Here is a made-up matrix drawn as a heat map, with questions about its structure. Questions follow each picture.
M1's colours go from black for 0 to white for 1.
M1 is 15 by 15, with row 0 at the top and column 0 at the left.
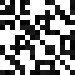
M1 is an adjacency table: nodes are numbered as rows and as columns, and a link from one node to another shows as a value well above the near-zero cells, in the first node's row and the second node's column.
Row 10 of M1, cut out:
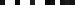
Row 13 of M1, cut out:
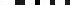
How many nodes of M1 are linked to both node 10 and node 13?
5
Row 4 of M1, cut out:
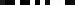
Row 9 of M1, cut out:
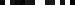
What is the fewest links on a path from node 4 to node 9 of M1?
2
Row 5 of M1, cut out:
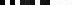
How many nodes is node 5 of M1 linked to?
8
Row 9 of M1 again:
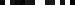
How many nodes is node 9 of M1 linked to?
5
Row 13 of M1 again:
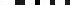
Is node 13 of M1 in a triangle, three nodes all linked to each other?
yes
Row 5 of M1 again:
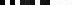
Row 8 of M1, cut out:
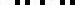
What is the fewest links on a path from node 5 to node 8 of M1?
2
